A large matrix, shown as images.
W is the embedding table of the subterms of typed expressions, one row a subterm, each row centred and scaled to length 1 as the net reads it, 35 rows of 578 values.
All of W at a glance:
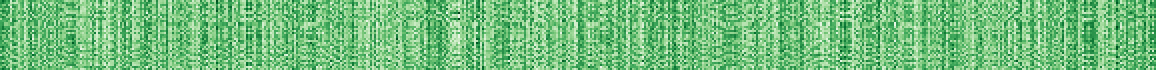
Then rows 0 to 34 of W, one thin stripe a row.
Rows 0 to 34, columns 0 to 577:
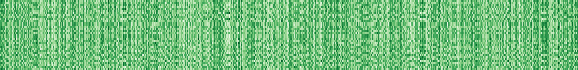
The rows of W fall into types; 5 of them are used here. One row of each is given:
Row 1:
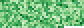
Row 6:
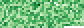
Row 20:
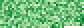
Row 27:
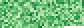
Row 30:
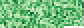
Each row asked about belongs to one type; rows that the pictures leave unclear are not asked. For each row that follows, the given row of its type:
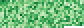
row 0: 6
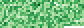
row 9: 6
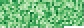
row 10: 30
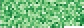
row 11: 20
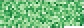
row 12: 20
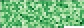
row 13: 1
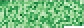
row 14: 6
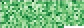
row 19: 1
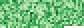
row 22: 30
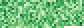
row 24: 27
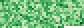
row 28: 1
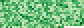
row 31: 1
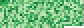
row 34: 6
